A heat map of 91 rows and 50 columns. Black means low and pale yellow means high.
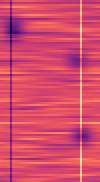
Mirror symmetry: none. Odd lines: columns 6 and 41. Ninth with the lowest average: top left. Dips: three.
